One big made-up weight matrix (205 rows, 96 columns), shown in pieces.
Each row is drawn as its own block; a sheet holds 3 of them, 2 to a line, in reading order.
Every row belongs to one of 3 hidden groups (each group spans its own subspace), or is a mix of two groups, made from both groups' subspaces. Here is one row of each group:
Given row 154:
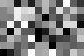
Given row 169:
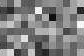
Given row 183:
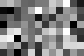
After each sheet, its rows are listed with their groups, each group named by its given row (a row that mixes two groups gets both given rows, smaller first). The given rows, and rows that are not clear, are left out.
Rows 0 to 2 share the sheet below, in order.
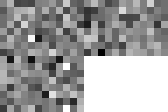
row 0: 154
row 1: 183
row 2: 154 and 169
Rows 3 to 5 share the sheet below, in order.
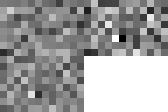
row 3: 169
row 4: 154
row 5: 154
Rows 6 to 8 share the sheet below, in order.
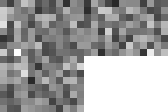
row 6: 183
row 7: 183
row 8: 154 and 183
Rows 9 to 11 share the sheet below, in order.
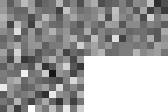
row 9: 183
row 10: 154
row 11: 169
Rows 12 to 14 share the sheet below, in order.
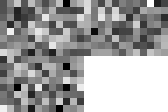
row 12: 154
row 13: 154
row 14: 169 and 183
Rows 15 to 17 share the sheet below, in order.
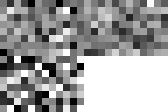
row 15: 169
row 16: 154
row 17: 169
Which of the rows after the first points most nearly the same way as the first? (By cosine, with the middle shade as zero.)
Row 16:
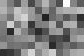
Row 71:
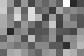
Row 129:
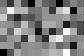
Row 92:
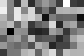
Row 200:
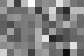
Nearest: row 92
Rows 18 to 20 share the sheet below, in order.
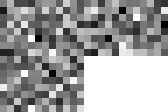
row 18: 154
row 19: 169
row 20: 169
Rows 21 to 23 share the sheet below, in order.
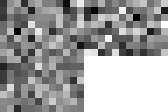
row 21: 154 and 183
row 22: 169
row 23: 154 and 183
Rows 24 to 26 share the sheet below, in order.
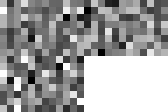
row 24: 154
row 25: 183
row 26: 183
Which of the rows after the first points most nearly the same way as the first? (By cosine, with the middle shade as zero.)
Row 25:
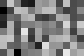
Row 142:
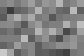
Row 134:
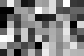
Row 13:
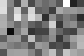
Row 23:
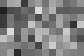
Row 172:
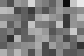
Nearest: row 134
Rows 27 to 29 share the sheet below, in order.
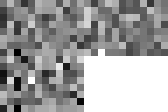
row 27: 183
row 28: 183
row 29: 183
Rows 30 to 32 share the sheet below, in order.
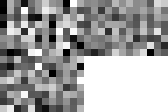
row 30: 154
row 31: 154 and 183
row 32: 169
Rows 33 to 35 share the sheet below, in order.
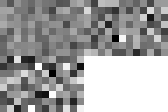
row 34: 154
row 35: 169
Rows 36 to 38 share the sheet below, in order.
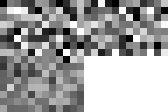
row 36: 183
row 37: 169
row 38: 154
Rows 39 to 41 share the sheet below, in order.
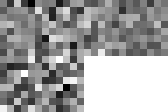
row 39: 169
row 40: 183
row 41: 169
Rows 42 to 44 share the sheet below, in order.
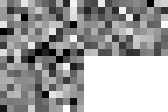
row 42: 169 and 183
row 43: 154 and 169
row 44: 169
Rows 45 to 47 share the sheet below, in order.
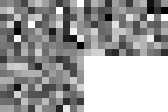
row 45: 183
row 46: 154
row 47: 183
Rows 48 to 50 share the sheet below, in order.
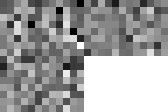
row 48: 183
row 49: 169
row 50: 154 and 183
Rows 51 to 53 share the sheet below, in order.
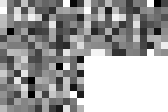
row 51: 154
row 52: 154
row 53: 154 and 183
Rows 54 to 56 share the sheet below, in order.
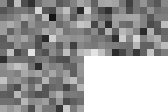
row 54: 169
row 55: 154
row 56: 183
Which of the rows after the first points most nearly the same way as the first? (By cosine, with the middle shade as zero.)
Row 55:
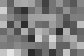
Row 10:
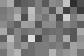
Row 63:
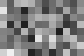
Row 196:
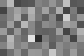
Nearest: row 63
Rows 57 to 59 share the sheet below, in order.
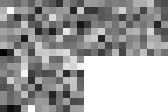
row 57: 169
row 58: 183
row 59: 154
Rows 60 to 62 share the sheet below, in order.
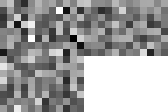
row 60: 154 and 183
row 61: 183
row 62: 183
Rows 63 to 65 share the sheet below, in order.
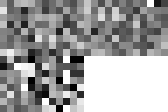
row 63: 154
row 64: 154
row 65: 154 and 183
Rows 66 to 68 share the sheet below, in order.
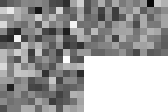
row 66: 183
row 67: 154
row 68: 154
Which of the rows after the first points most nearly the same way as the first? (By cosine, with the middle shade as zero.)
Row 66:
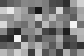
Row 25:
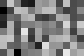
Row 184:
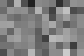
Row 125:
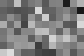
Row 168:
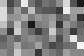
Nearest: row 184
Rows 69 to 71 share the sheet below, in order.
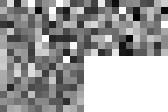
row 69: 169
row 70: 169
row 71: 154
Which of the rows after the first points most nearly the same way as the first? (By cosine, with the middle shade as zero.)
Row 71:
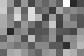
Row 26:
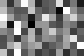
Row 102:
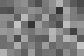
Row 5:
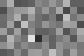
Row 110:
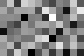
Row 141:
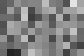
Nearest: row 5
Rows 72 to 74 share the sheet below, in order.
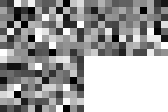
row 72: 154
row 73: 154 and 183
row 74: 183
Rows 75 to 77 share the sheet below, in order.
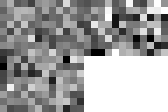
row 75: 154
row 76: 154
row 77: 154
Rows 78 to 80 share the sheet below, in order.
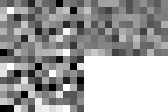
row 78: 169
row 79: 154
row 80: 169
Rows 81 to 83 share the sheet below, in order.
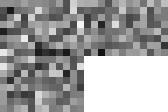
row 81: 169
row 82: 183
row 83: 154 and 169
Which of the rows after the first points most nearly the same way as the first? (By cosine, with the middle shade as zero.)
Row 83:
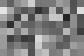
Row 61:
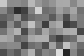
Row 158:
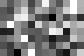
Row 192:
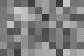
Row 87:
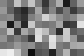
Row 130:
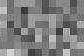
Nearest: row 130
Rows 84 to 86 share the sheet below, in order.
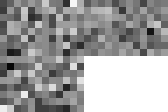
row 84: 154
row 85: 154 and 183
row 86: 169
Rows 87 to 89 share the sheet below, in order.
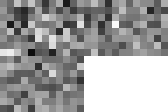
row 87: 154
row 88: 154 and 183
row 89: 169
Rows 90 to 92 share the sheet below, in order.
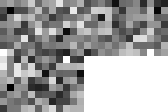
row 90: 169
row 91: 169 and 183
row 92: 154
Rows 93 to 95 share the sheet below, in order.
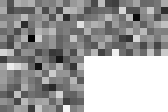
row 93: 154 and 169
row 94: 169
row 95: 169 and 183
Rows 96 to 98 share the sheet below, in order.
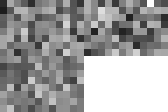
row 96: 183
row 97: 154
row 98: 154 and 183
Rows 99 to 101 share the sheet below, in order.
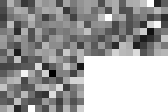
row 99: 183
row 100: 154 and 169
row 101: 169
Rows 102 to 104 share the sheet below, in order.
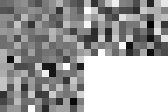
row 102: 169 and 183
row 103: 183
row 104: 169 and 183
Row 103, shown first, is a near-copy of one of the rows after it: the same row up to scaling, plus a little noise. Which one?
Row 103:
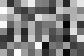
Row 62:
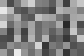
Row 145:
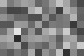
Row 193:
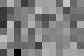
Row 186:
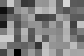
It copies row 62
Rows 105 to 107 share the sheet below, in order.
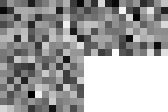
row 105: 183
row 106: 169
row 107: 154
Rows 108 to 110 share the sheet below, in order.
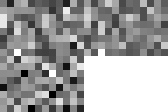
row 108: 169 and 183
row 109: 183
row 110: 169
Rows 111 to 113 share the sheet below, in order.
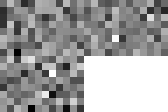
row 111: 183
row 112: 154
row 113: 169
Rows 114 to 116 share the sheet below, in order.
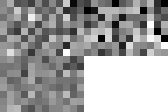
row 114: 154 and 183
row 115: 183
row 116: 154
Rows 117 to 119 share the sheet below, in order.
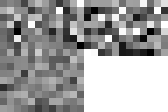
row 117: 183
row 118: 169
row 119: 169
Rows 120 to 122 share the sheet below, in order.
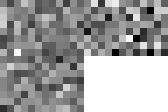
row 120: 183
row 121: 169
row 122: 169
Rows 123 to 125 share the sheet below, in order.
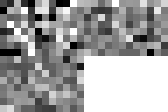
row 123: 154 and 169
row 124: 169 and 183
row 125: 154 and 169
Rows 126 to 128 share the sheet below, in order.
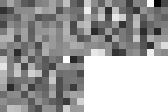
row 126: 183
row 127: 154
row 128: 154
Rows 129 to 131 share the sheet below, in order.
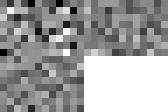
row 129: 169
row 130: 154
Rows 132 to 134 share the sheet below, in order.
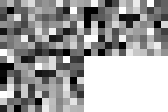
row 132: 169
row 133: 183
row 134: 183
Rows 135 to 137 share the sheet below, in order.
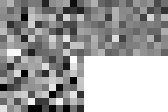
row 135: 154
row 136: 154
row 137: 169
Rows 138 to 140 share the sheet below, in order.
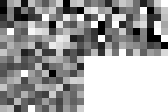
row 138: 154
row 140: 169
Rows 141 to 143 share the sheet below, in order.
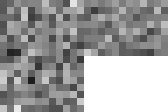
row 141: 154
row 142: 169
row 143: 183
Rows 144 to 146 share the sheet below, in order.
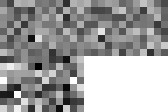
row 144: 154
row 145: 183
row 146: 183
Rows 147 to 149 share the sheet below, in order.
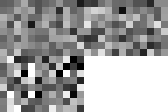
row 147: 183
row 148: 183
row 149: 154
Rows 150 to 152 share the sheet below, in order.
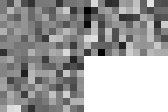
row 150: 169
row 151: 183
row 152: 154
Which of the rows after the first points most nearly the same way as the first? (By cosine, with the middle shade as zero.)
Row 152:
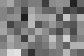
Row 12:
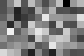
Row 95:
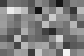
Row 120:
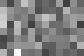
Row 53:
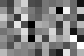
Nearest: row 12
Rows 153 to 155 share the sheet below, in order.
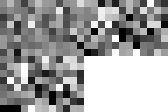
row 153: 183
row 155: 154
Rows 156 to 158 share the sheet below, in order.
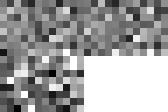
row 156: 169
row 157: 169
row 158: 154 and 169
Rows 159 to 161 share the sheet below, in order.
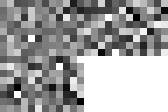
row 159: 154
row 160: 169
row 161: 183
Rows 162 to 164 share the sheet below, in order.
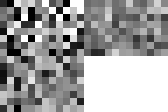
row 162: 154
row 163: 154
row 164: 183
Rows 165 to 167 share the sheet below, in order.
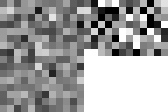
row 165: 169
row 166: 154
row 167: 169
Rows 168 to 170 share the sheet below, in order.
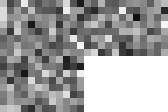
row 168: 154 and 183
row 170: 154
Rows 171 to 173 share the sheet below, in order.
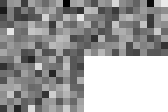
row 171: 154
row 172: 154 and 183
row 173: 169 and 183
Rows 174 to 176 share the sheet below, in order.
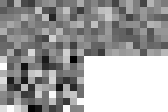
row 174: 169
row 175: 154 and 183
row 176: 154
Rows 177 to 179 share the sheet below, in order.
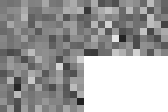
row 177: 154
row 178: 154
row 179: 183
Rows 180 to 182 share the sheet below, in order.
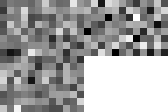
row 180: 154
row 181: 169
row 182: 183
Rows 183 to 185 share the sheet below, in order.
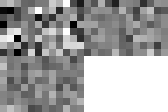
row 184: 169
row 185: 154
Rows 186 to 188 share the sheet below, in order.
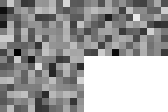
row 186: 183
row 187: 169
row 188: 169
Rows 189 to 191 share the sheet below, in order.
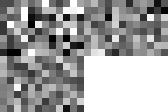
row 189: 154
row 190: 154
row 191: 183
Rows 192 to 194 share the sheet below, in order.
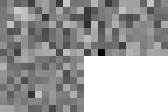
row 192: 154 and 183
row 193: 183
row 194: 154
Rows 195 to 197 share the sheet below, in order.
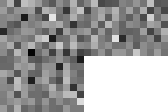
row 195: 169
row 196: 154
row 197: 183
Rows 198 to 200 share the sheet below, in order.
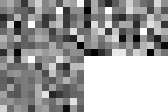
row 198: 183
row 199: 154
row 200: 169
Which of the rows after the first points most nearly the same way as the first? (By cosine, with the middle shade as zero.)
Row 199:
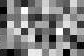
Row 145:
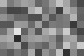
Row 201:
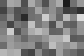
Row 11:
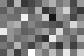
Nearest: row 11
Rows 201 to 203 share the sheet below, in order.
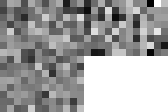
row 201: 154
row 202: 154
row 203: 169
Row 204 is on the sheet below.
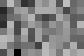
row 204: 183
